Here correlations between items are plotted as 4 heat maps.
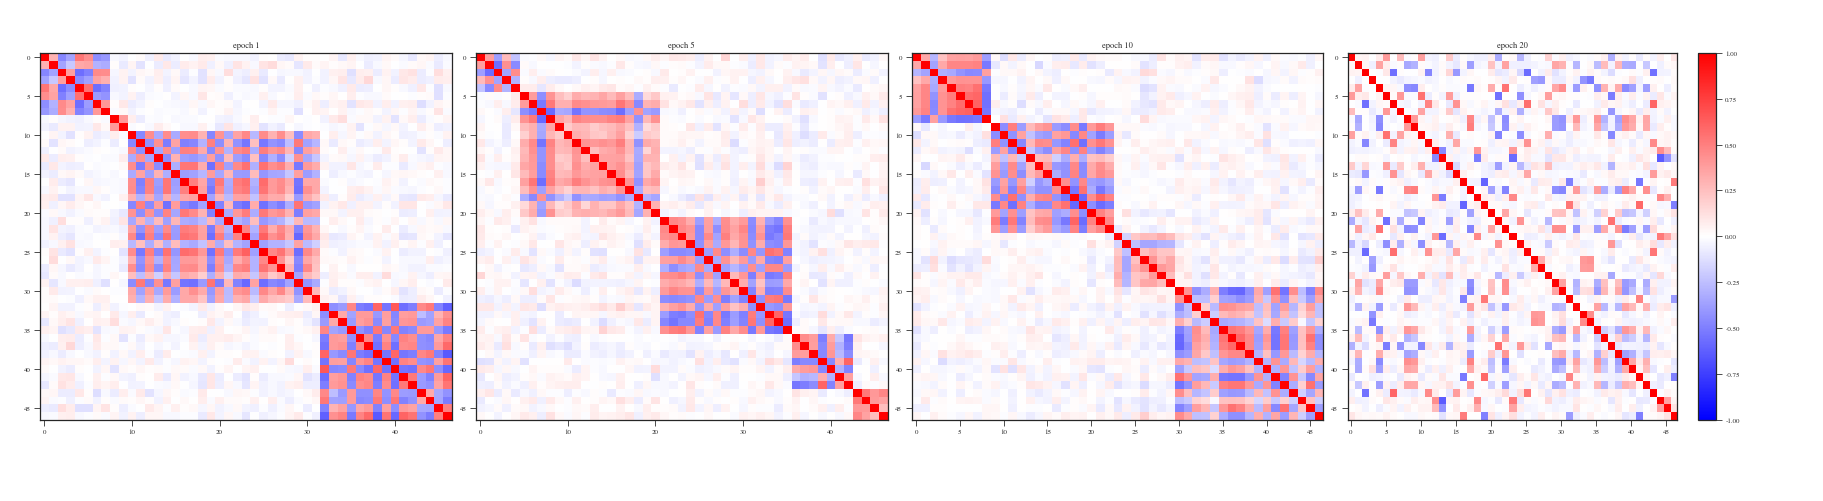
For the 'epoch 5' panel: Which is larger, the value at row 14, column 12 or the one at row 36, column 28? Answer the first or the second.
the first
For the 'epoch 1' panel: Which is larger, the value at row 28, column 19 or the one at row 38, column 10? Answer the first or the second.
the second
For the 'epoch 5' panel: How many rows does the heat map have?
47
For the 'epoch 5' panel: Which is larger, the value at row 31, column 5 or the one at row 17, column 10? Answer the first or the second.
the second
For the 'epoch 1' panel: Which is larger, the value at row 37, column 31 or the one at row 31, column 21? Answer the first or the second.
the first
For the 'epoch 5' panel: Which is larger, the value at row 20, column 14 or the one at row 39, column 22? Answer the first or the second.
the first
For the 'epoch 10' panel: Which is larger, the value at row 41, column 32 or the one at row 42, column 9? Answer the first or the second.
the second
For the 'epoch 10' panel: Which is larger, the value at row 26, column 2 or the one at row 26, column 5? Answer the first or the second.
the first
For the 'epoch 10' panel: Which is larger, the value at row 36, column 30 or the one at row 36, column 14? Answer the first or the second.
the second
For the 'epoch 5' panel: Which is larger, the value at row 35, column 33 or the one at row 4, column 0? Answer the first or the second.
the second
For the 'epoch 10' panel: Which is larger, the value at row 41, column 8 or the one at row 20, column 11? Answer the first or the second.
the second
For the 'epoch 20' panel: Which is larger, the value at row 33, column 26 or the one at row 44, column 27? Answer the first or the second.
the first
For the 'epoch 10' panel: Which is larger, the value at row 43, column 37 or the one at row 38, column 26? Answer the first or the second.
the second
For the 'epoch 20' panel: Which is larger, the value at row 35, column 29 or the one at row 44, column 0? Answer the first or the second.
the second
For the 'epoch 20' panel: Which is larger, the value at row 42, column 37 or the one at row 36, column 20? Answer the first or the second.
the second
